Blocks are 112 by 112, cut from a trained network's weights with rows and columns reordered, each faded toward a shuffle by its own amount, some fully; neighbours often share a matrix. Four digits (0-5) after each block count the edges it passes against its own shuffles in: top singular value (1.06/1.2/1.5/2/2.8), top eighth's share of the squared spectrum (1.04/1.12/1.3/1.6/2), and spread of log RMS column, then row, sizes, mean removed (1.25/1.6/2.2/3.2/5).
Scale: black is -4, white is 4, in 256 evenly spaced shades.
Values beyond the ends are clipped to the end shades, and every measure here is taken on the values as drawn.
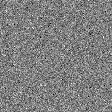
3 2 0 0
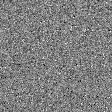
1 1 0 0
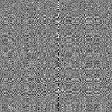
5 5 3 4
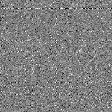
4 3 1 2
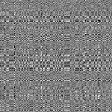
5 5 3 4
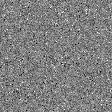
2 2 1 1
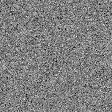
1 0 0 0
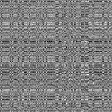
5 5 3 4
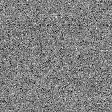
2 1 0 0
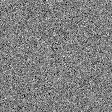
0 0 0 0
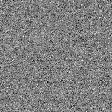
3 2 0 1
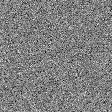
2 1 0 0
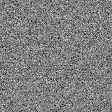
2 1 0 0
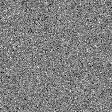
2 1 0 0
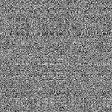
4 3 1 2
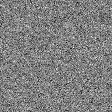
3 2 0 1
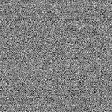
4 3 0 2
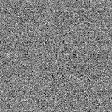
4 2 0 1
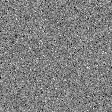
0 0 0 0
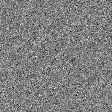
1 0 0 0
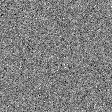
0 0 0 0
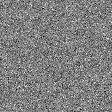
1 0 0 0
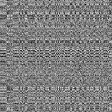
5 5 2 4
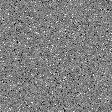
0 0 0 0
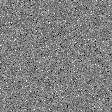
0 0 0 0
